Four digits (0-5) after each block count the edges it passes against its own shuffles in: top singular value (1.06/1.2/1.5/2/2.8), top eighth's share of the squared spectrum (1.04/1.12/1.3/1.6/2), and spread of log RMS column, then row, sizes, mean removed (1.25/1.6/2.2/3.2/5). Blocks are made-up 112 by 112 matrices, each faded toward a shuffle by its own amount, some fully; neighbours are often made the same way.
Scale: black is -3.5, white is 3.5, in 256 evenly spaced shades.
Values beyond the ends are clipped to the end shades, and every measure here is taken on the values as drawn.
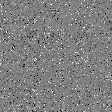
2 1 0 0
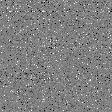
2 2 1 1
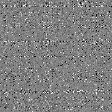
3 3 2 3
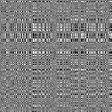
5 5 4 4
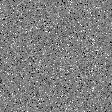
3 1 0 0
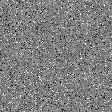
3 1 0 0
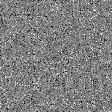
3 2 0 0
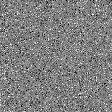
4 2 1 1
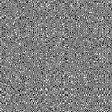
5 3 3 3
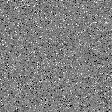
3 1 0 0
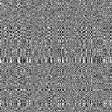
5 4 4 4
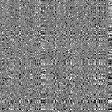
5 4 3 3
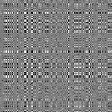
5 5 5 4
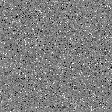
3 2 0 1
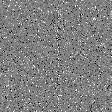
3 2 1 0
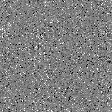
3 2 1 1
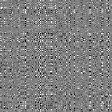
5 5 4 3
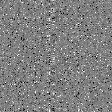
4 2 1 1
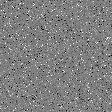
0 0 0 0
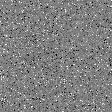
0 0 0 0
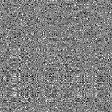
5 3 2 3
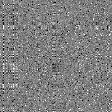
4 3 2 2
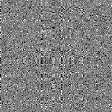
5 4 3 2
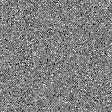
2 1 0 0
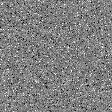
3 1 0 0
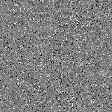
3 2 1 0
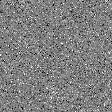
3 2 0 0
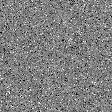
1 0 0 0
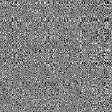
5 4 3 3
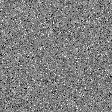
0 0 0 0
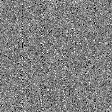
1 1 2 0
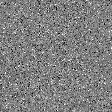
0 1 1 0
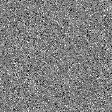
1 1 2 0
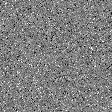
1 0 0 0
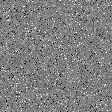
0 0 0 0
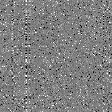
4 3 2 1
